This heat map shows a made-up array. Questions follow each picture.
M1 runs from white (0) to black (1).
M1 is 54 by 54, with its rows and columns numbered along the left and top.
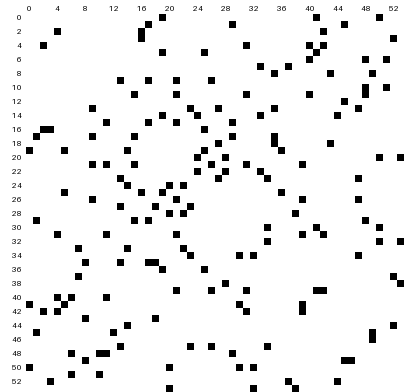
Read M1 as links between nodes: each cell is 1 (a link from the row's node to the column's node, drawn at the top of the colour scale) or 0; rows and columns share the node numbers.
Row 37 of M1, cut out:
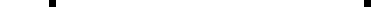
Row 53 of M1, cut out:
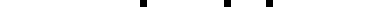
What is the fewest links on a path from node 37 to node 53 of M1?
6
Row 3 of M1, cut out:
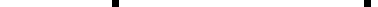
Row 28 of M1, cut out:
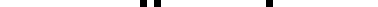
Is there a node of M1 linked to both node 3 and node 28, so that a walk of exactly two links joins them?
no
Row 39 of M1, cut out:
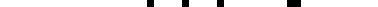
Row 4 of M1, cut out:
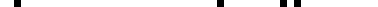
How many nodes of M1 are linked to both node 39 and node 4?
2
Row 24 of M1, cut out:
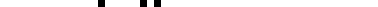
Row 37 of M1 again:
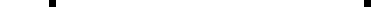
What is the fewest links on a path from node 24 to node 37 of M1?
4
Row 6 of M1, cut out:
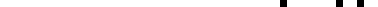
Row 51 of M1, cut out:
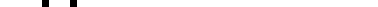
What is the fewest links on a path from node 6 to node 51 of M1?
1
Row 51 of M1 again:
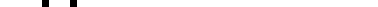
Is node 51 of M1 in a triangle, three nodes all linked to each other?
no
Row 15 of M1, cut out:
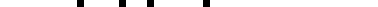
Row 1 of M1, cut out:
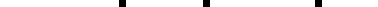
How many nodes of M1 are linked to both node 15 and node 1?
2
